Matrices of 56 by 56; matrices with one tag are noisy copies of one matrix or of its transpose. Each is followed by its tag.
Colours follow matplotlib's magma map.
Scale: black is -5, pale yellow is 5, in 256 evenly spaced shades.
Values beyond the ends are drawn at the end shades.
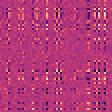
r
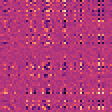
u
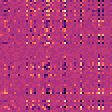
u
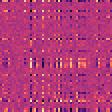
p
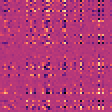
u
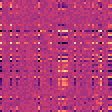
p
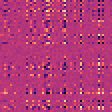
u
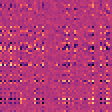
u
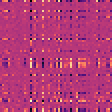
p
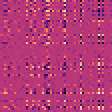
u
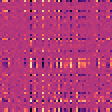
p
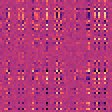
r
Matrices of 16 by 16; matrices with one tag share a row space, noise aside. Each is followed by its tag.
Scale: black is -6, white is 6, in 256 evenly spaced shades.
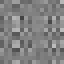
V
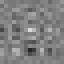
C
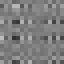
V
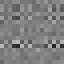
V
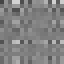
V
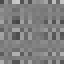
V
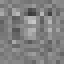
C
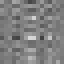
C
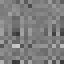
V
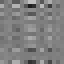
C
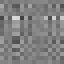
V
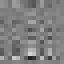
C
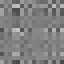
V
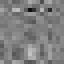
C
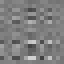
C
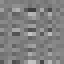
C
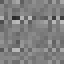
V
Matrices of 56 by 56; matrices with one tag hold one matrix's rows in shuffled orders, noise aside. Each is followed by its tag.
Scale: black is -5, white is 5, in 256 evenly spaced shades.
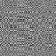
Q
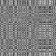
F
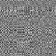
Q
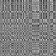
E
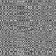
Q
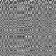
Q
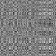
F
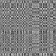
E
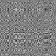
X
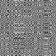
X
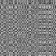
F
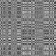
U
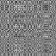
X
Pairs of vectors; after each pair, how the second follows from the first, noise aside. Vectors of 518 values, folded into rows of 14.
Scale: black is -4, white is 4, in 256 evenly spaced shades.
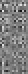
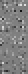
partly zeroed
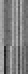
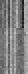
reversed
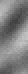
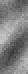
reversed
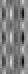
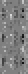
partly zeroed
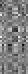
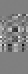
partly zeroed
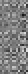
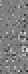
partly zeroed
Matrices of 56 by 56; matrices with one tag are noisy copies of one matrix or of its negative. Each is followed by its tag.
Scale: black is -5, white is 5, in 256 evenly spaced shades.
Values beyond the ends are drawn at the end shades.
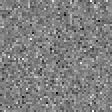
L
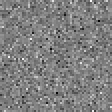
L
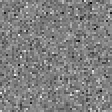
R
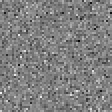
R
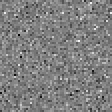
R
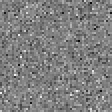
R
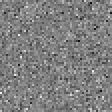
R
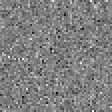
L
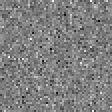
L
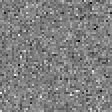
R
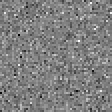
R
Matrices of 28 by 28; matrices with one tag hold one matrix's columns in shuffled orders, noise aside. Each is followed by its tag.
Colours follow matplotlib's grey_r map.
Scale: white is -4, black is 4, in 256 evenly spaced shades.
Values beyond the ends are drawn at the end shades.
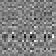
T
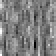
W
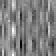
W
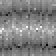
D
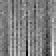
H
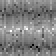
D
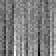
H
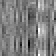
W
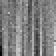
H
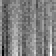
H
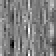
W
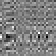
T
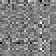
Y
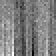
H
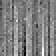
H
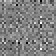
Y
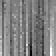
H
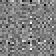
Y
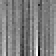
H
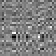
T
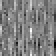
W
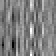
W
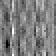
W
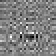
T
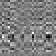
T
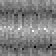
D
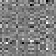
Y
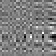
T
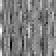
W
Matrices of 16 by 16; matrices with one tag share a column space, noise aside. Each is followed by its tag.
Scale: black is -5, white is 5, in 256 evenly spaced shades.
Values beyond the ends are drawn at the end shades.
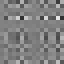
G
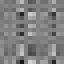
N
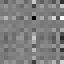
G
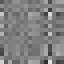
N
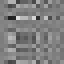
G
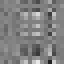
N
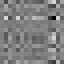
G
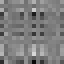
N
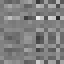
G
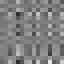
N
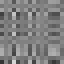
N
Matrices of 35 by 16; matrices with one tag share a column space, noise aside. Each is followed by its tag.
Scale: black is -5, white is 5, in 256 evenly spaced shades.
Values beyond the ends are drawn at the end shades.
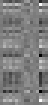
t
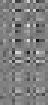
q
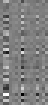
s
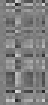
t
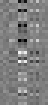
q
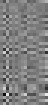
s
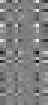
q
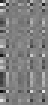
t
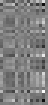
t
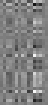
t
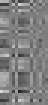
t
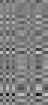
s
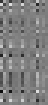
t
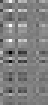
q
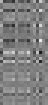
q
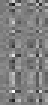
t
